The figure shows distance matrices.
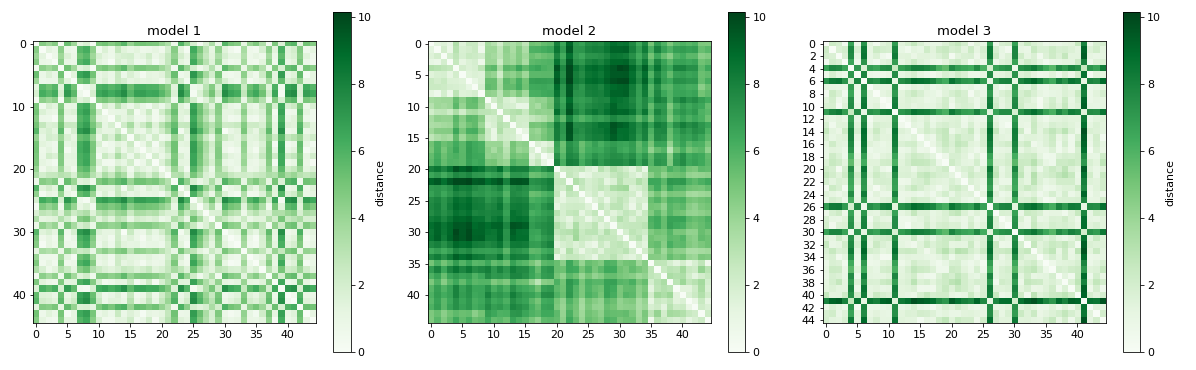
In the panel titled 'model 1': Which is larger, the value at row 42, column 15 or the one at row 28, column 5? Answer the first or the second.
the first
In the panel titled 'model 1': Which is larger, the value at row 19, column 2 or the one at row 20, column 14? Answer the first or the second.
the second
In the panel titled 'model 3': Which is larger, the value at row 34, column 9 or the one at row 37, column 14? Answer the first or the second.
the second
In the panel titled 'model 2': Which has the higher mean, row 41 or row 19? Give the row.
19
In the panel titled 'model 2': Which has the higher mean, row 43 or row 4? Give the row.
4
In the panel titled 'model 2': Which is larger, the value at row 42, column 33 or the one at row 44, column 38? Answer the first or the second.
the first
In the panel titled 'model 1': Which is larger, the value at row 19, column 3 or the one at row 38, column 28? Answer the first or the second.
the second
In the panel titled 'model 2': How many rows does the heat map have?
45
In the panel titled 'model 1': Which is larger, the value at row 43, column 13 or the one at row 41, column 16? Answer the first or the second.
the first
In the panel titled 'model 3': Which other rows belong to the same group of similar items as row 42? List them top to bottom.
0, 1, 2, 3, 5, 7, 8, 9, 10, 12, 13, 14, 15, 16, 17, 18, 19, 20, 21, 22, 23, 24, 25, 27, 28, 29, 31, 32, 33, 34, 35, 36, 37, 38, 39, 40, 43, 44
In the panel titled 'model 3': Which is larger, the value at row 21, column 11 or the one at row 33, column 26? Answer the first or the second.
the second
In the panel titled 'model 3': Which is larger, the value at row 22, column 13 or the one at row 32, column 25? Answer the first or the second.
the second
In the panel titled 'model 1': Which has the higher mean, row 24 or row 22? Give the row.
22
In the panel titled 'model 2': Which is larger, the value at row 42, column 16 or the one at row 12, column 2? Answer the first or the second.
the first
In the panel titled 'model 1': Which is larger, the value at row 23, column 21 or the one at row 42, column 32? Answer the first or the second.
the second
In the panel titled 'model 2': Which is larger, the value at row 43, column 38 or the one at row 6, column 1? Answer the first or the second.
the first
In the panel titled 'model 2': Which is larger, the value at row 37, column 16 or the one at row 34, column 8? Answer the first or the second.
the second
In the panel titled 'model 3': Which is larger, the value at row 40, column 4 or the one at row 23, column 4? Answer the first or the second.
the first
